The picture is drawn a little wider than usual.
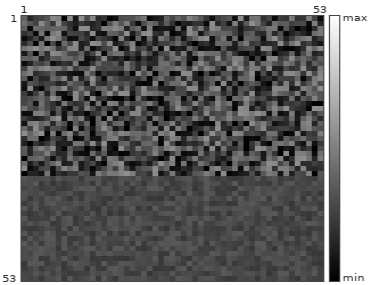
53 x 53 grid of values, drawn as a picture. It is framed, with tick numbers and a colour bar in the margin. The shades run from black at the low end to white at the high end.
Overall the values sit about 30% of the way up the scale. Fine speckle covers the field. No regular stripes run through it. The bottom part is calmer, past a seam about 60% of the way down. Neither half mirrors the other.
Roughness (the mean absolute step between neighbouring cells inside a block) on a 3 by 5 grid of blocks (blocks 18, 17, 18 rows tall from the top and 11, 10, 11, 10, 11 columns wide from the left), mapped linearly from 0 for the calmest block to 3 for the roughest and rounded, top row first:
33333
22222
00000
